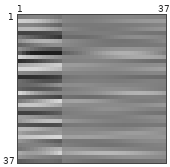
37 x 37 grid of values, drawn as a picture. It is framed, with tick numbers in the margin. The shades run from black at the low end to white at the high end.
Histogram: heavy tails on both sides. Slope: none. Calmest part: top middle. Grain: streaks across. Seam: vertical, 30% of the way across, the right part calmer.
